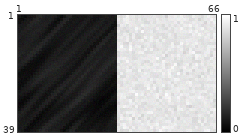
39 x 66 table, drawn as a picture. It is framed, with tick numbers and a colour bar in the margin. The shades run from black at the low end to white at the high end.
The table splits into one row of 2 panels. Panel 1,1: very low, slanting up to the right, faint in contrast. Panel 1,2: very high, fine-grained, faint in contrast.
